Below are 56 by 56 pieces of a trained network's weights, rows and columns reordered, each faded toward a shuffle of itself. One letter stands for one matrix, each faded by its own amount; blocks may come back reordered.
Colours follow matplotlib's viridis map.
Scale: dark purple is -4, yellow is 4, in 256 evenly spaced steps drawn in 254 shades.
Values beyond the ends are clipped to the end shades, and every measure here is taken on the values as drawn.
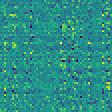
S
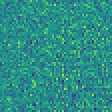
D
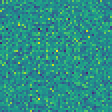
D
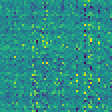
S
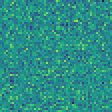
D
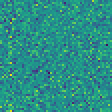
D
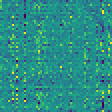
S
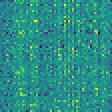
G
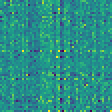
G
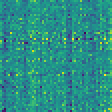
G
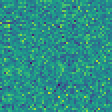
D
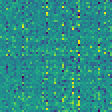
S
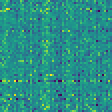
G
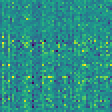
G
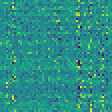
S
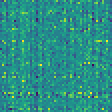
G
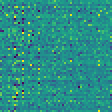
S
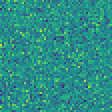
D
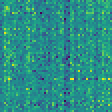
G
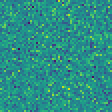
D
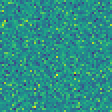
D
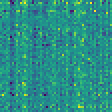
G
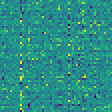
S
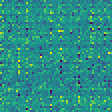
S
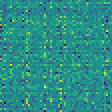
S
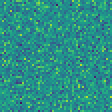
D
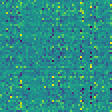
S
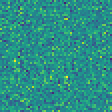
D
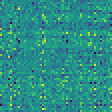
S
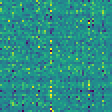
S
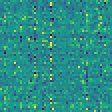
S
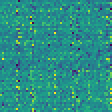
S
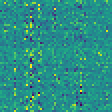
S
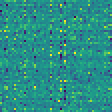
S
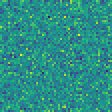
D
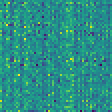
G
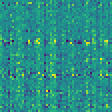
G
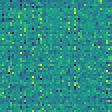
S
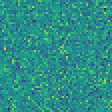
D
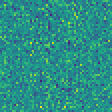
D
